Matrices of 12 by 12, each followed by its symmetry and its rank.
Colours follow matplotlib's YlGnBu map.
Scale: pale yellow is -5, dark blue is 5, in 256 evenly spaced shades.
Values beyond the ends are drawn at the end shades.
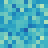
neither, full rank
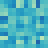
antisymmetric, rank two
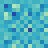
symmetric, rank two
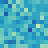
neither, full rank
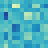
antisymmetric, rank two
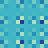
symmetric, rank one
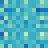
neither, rank two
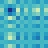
symmetric, rank one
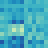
neither, rank two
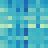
antisymmetric, rank two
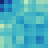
symmetric, rank two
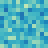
neither, full rank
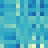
neither, rank two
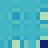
symmetric, rank one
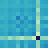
symmetric, rank two
